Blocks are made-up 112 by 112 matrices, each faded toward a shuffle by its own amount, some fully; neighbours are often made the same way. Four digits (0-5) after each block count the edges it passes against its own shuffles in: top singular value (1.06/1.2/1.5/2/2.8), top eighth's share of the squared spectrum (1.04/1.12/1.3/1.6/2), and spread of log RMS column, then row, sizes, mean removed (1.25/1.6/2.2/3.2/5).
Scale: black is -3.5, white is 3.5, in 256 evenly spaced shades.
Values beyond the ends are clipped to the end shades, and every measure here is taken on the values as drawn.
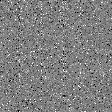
3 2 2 0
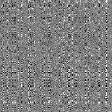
5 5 4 2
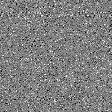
3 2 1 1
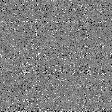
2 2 2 3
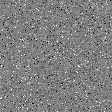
0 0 0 0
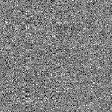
4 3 2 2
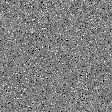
1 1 0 0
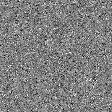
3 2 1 0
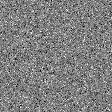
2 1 0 0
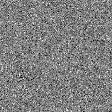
3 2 0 1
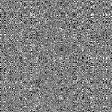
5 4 3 3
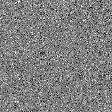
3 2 1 1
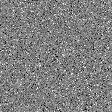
1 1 0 0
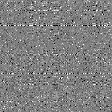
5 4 1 3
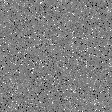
0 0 0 0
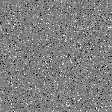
3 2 0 1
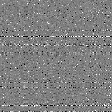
5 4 1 3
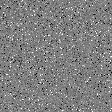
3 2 0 1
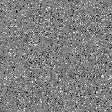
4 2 1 1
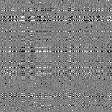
5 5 3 4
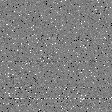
3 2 0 1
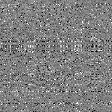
4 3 1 3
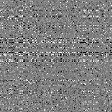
5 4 2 3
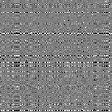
5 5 3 4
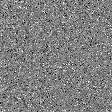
0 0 0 0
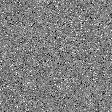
0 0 0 0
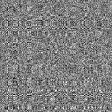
5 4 3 3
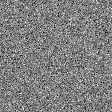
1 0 0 0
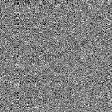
4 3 2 2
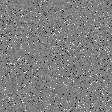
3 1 0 0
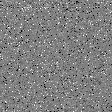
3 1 0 0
